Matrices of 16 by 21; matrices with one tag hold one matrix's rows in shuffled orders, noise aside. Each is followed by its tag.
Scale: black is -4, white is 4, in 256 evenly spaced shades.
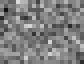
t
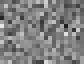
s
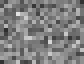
t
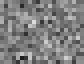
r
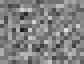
r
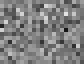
s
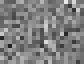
s
